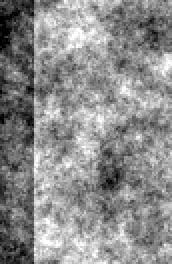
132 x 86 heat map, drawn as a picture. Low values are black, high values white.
The top middle is the ninth with the highest average. The top left is the ninth with the lowest average. The right part is higher, past a seam about 20% of the way across. No regular stripes run through it.
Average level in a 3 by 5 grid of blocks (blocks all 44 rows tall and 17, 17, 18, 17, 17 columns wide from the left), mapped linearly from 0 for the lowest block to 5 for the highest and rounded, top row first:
0 4 5 3 3 | 1 4 4 3 4 | 1 5 4 3 3
